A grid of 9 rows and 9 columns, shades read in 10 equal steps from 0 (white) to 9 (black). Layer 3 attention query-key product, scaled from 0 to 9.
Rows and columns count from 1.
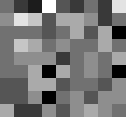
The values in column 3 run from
2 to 8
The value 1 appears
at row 1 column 9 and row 2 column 2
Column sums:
44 43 39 46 45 41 42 44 45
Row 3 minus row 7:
-1 -1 2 3 -1 -2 1 -3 5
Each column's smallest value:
3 1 2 0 3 3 3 3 1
